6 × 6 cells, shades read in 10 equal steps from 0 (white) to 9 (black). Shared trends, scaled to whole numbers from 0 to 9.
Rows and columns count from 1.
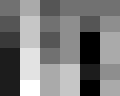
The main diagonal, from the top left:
5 2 6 4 8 3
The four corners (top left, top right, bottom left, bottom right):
5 5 8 3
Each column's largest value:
8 3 6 5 9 5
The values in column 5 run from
5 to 9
